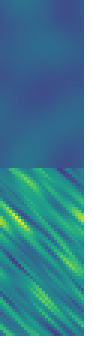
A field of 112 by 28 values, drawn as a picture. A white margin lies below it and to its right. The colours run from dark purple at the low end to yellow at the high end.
It is made of 2 by 1 panels. Panel 1,1: low, smooth, faint in contrast. Panel 2,1: middling, slanting down to the right, strong in contrast.
